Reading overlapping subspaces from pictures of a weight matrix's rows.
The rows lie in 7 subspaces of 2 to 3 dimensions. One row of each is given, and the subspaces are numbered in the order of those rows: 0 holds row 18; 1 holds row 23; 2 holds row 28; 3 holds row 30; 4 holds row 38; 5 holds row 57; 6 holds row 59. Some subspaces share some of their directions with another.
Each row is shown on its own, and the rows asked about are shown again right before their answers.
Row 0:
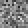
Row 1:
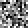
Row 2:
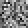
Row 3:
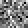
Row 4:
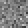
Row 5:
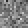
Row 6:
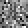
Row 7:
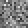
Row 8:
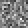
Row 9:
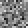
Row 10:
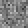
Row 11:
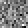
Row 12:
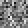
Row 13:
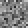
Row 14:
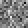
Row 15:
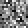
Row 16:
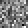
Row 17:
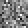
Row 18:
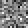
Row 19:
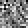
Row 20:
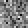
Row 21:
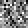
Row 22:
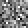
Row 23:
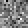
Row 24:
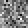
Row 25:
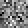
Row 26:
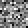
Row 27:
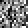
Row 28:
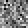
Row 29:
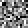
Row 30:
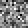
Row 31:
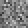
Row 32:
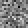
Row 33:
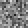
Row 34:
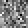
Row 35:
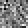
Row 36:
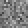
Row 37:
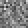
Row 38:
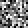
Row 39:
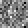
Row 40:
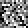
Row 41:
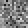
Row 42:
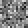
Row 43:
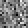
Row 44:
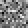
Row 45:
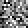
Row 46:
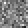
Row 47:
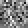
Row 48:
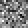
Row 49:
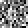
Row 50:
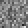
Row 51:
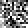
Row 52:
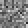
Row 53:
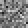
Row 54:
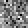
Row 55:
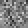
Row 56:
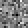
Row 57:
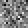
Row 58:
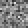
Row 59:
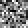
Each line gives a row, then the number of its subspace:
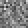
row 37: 2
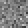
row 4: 0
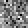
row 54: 4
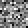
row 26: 3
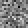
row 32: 3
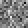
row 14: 0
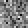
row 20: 4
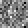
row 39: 0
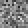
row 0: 3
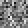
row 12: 5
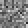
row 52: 6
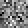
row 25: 2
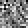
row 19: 2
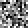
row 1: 4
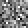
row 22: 5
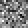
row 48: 6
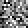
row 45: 3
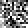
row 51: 6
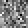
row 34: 3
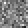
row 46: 5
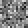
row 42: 0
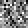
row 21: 2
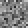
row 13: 1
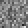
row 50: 5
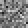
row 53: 6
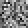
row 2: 4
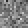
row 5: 1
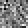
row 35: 2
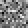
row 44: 6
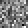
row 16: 2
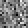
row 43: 3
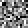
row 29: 5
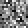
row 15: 6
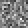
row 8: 4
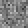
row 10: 0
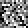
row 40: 1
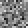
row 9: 1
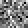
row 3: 0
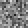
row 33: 4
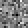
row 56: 3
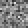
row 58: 3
